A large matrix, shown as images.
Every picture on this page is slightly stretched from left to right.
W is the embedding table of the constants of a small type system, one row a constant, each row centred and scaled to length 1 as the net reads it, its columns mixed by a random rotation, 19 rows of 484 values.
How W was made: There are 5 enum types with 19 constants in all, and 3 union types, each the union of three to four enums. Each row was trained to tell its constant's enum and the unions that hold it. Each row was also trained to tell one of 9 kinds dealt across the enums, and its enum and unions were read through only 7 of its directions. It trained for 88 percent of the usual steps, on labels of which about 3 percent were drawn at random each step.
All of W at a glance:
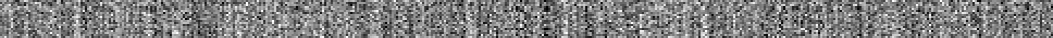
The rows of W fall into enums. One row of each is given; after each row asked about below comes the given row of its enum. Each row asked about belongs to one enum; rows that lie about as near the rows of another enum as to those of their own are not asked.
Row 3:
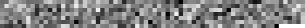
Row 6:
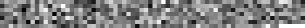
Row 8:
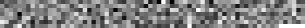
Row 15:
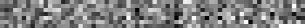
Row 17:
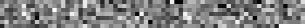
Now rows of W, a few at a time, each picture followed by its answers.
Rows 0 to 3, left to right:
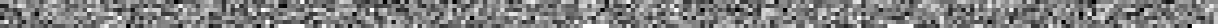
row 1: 6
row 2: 6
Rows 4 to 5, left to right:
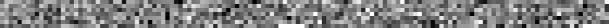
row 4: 3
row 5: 3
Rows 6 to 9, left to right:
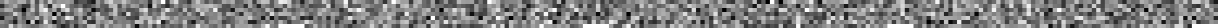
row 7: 15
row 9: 15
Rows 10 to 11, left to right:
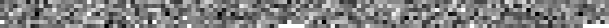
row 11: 3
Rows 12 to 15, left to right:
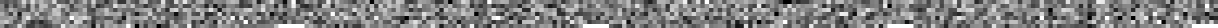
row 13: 15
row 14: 3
